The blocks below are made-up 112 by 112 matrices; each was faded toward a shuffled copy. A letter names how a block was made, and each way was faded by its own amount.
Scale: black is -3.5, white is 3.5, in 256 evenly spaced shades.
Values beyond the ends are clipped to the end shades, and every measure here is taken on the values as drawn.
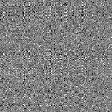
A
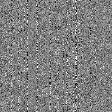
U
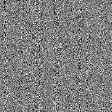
U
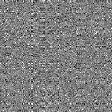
A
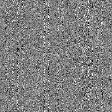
U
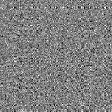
A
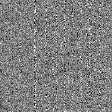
U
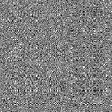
A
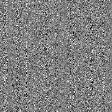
U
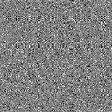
A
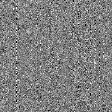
U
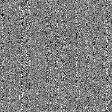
U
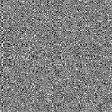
A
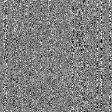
U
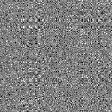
A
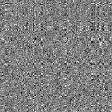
A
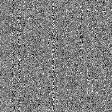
U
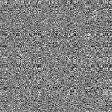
A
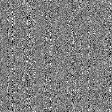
U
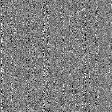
U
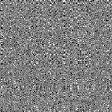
A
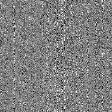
U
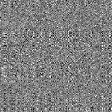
A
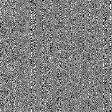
U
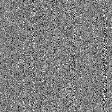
U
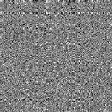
A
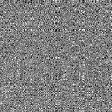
A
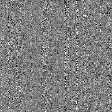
U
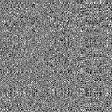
A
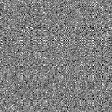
A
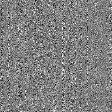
U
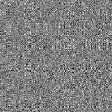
A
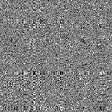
A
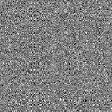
A
